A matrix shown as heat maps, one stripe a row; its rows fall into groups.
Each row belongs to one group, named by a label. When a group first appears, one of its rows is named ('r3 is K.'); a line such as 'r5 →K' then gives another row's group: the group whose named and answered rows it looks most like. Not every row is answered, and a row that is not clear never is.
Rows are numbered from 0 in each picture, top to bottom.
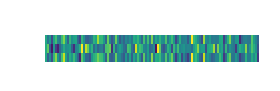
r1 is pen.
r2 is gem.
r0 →gem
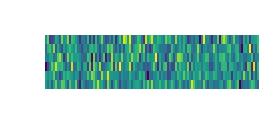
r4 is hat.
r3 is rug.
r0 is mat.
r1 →hat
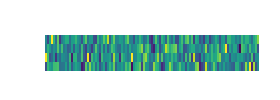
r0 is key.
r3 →hat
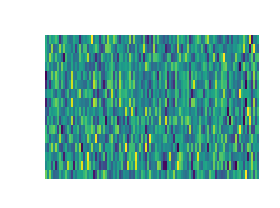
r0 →hat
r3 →mat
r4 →rug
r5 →rug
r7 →rug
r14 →pen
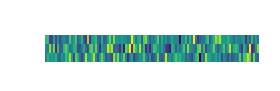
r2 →hat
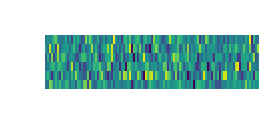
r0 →hat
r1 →hat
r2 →mat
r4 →mat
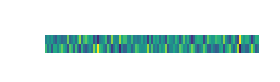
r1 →gem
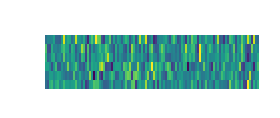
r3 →mat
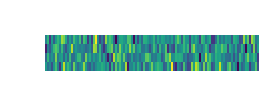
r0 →mat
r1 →rug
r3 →gem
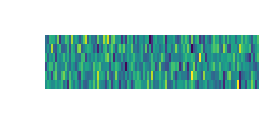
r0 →key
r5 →gem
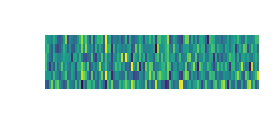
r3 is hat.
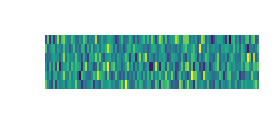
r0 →mat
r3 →key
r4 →gem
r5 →key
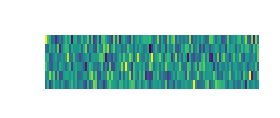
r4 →hat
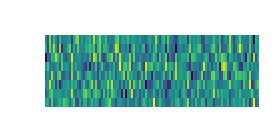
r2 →rug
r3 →mat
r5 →hat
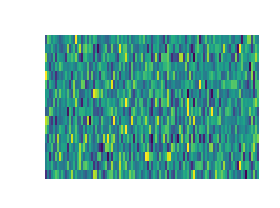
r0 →hat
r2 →key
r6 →mat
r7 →key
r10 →key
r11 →key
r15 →rug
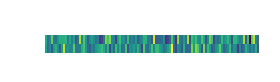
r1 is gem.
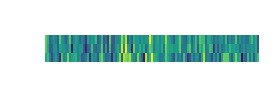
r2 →mat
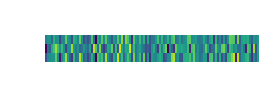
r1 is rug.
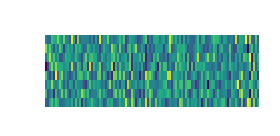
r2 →hat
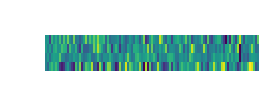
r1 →gem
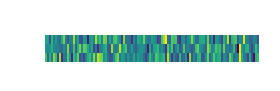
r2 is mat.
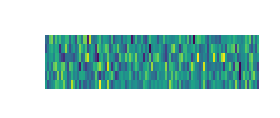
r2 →pen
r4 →mat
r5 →gem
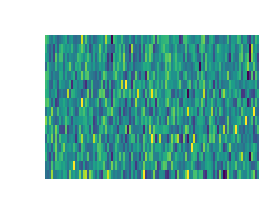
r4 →pen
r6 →mat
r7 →pen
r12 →gem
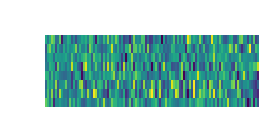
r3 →key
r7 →pen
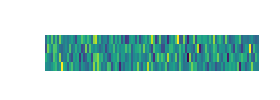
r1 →hat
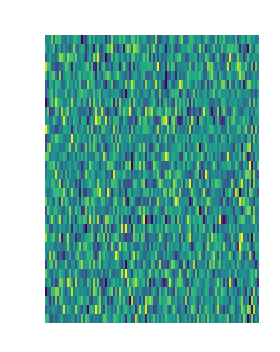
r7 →rug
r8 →mat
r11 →rug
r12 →hat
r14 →hat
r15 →hat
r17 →gem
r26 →key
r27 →pen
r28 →rug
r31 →pen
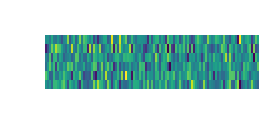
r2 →mat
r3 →hat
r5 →gem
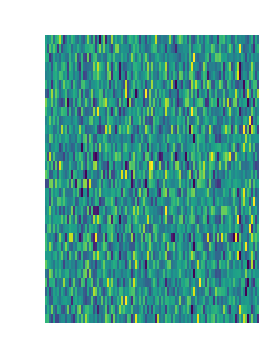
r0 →pen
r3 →gem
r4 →gem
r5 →gem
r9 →hat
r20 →gem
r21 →hat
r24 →gem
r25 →pen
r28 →rug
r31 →pen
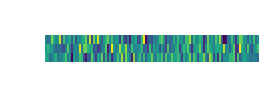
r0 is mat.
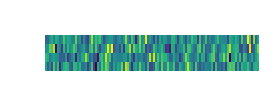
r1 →hat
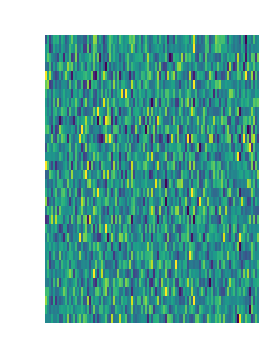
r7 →key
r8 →gem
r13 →gem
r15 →key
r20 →rug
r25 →mat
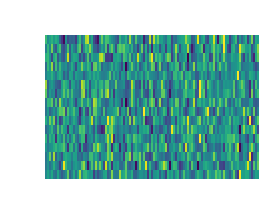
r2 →mat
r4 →gem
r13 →hat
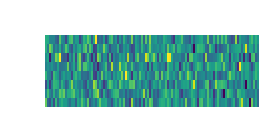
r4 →key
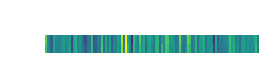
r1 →key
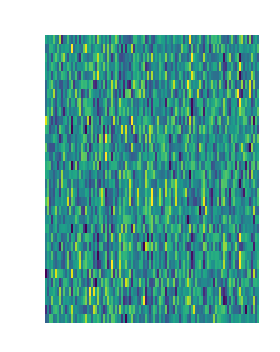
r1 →key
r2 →gem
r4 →gem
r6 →hat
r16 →mat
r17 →mat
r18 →mat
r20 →mat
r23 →mat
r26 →rug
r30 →rug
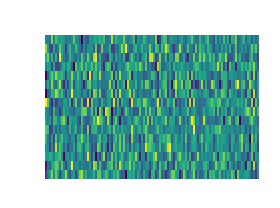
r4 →rug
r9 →gem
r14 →rug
